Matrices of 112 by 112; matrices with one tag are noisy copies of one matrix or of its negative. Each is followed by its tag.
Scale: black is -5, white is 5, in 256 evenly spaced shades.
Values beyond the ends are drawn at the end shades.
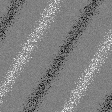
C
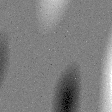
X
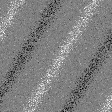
C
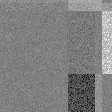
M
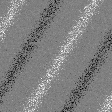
C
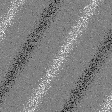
C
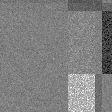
M
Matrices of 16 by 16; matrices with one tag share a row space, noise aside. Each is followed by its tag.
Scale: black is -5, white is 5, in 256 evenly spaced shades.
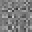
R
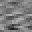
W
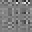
R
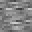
W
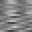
W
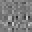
R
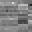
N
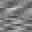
W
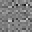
R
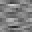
W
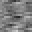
W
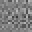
R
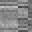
N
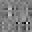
R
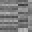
N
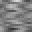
W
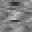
W
